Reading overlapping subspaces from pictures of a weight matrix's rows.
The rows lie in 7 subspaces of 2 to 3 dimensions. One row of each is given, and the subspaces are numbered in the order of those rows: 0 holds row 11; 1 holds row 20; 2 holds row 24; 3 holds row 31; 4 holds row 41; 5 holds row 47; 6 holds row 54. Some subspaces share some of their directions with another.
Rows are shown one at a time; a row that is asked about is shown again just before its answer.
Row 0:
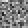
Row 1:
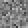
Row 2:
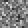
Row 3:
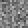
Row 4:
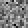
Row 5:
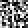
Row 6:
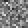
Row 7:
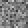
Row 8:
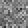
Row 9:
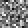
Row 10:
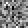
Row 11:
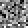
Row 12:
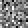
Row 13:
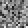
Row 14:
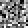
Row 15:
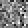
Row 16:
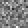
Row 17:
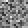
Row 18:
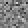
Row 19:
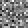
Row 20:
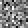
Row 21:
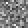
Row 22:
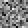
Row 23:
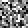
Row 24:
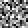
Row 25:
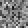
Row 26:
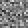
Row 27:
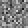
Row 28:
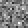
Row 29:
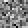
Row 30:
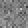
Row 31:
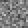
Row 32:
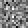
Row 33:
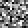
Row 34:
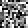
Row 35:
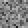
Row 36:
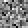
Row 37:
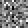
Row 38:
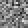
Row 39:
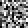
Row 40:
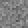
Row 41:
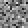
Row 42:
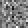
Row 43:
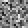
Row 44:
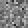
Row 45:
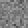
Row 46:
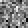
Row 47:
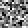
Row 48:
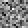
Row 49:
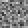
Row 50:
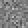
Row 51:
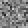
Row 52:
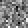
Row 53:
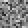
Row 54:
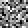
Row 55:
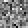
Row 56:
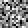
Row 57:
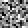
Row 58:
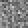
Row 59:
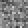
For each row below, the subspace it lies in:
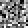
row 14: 0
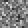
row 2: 0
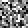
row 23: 0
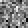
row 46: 5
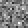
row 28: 5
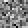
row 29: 6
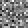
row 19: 1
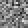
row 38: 4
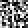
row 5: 0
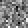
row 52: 5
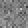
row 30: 6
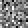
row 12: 1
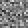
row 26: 1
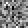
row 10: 0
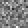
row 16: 2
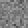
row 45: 4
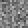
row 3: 3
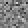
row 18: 4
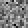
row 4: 4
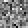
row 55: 6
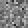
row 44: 4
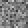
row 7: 3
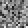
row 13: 0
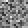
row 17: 3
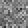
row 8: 6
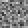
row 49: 1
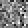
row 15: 4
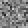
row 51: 4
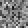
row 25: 0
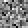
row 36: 6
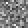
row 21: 4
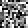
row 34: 3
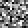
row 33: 5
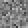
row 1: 6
